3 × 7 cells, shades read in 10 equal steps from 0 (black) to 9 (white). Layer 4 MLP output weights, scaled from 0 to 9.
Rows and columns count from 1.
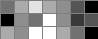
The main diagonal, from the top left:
4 5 9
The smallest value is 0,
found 3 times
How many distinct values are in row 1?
6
